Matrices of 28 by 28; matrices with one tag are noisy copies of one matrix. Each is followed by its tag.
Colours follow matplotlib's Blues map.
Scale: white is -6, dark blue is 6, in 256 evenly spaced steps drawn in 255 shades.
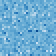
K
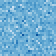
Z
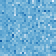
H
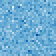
Z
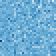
H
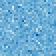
Z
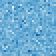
Z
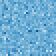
K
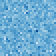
K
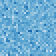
K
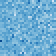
H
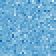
H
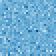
K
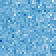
H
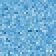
K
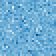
Z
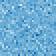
Z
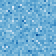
Z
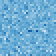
K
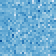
H
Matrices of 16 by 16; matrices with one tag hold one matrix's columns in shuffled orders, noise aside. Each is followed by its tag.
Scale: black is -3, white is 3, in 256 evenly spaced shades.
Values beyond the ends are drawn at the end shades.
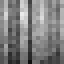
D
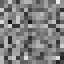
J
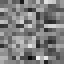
J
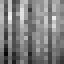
D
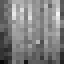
D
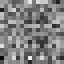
J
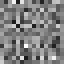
J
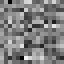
J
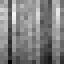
D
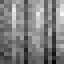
D
